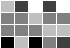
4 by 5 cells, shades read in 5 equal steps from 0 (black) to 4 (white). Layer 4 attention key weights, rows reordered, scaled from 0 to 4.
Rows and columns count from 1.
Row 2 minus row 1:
-1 1 -1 1 -2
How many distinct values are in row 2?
2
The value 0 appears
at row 4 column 1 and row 4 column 3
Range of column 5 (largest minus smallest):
3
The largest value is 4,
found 2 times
